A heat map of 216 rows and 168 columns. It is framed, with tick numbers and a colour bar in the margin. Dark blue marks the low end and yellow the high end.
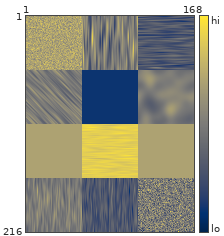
The table splits into 4 rows of 3 panels. Panel 1,1: high, fine-grained. Panel 1,2: middling, streaked downward, strong in contrast. Panel 1,3: low, streaked across. Panel 2,1: middling, slanting down to the right. Panel 2,2: very low, flat. Panel 2,3: middling, smooth. Panel 3,1: high, flat. Panel 3,2: very high, streaked across, faint in contrast. Panel 3,3: high, flat. Panel 4,1: middling, streaked downward. Panel 4,2: low, streaked downward. Panel 4,3: middling, fine-grained, strong in contrast.
